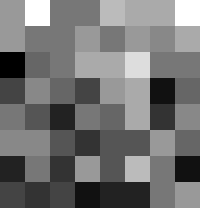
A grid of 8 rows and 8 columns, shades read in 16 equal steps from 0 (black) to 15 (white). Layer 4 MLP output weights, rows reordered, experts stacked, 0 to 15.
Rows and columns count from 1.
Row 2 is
9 7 7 9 7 9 8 10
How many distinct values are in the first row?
5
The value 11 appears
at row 1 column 5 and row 7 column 6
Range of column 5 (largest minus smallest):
9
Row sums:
84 66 60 48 48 49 45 32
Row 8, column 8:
9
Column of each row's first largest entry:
2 8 6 6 6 7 6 8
